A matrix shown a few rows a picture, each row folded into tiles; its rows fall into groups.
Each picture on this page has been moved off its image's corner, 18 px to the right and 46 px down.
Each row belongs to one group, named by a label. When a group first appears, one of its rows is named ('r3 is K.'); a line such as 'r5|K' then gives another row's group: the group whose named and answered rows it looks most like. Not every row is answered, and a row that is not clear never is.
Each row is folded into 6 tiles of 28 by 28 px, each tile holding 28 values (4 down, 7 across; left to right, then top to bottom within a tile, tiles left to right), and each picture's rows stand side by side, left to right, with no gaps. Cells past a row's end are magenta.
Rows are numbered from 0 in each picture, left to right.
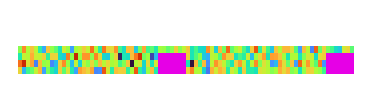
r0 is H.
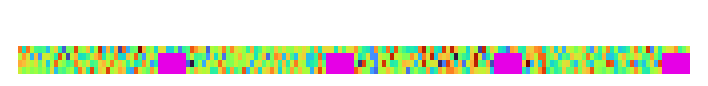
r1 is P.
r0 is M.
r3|H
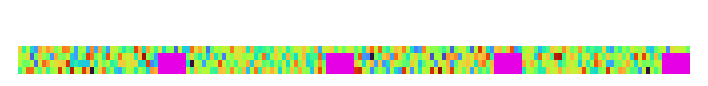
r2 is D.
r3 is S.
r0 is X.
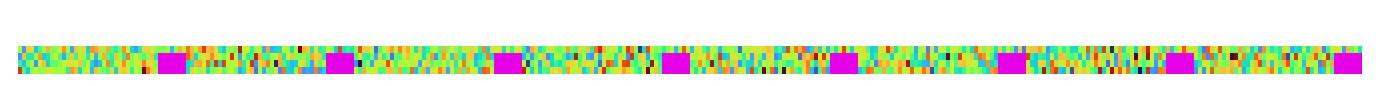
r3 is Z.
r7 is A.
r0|Z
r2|P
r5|X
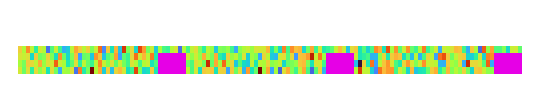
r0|M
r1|M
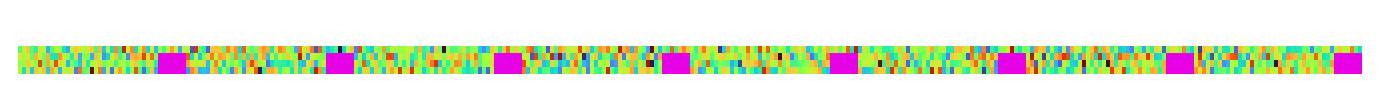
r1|S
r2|S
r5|M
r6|D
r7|D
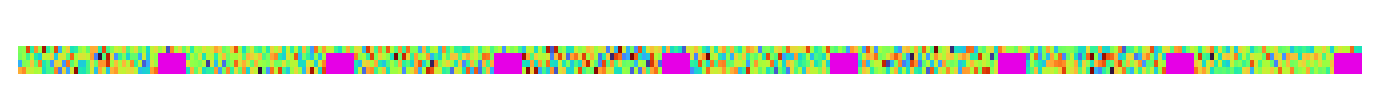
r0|P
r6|A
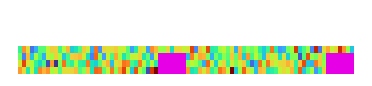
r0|Z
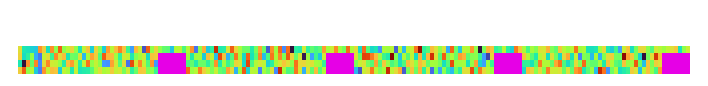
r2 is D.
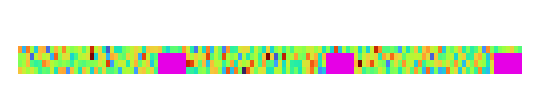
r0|X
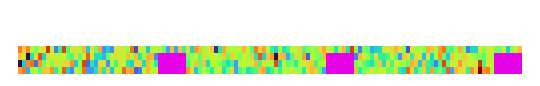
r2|Z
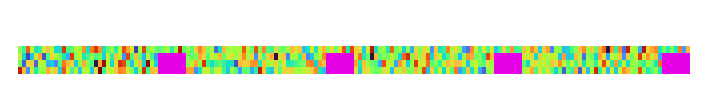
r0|Z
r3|M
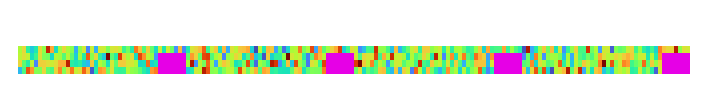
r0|X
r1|H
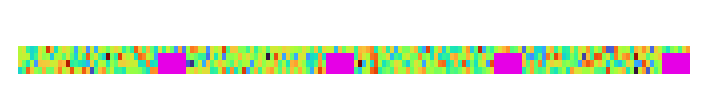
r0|X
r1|P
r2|H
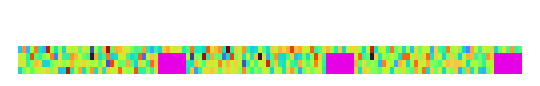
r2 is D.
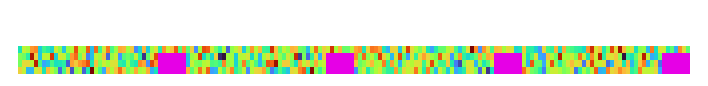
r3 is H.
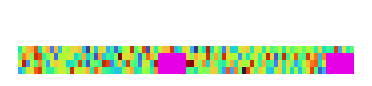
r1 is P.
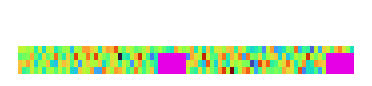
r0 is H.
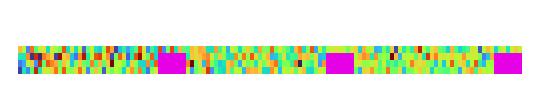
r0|A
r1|H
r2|D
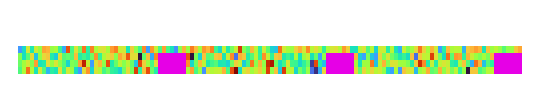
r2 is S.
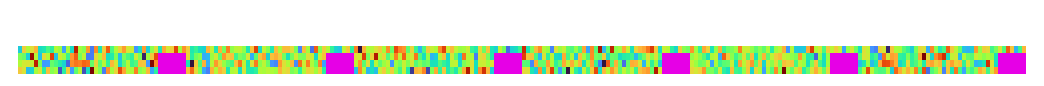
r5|A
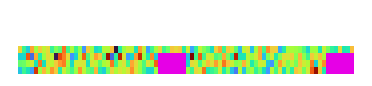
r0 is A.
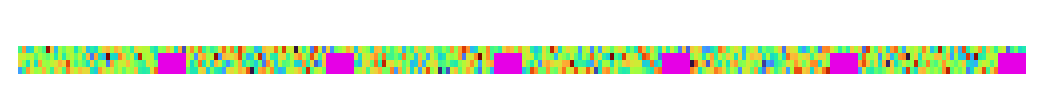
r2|M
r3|X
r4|Z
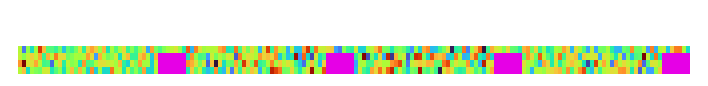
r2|A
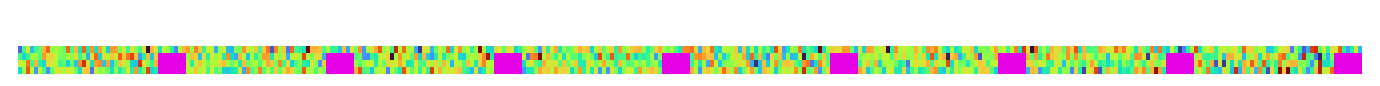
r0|S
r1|M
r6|S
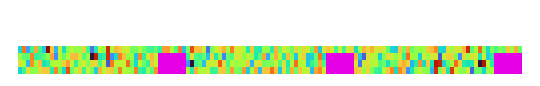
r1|P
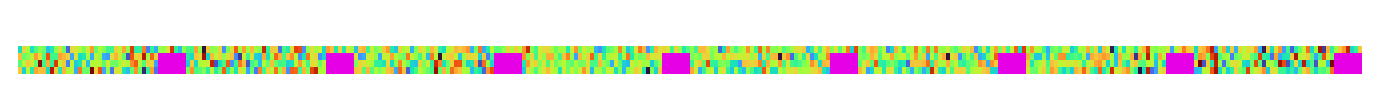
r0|M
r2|Z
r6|S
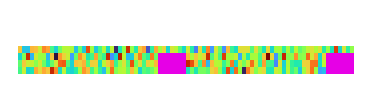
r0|A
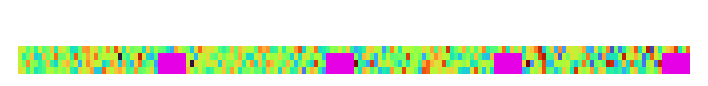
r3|H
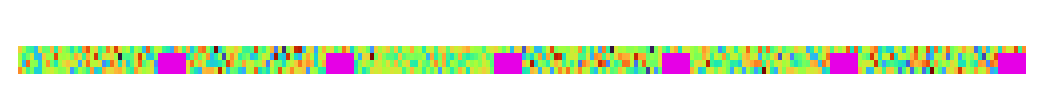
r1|A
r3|S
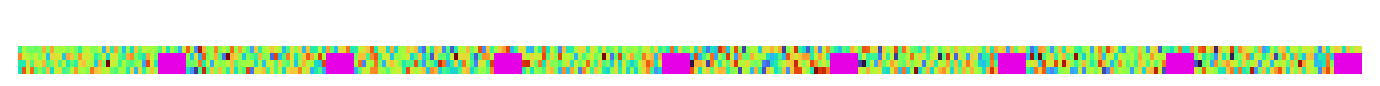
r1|A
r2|H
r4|Z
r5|P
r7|P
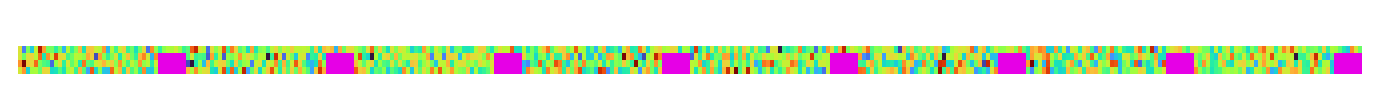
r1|P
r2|D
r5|Z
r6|H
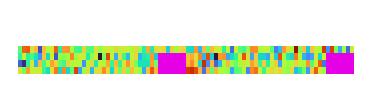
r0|P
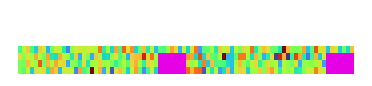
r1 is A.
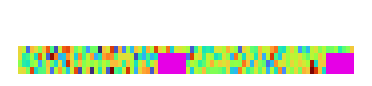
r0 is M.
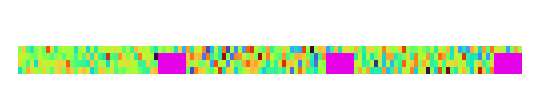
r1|D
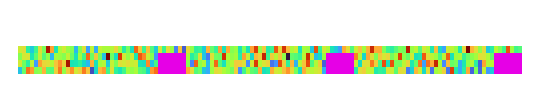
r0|X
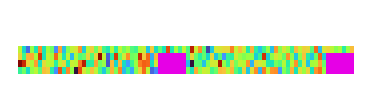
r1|P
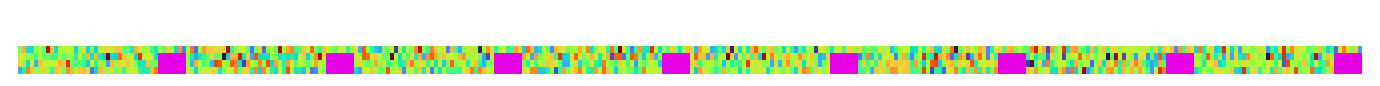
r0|X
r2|D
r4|D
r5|A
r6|P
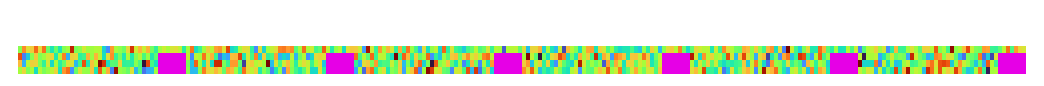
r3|D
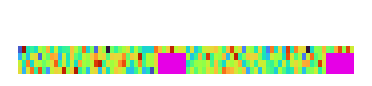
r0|S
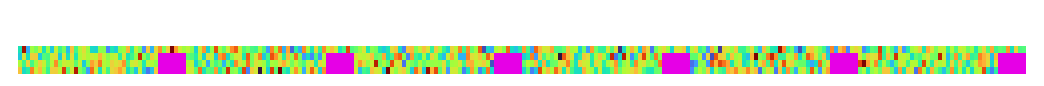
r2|M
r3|A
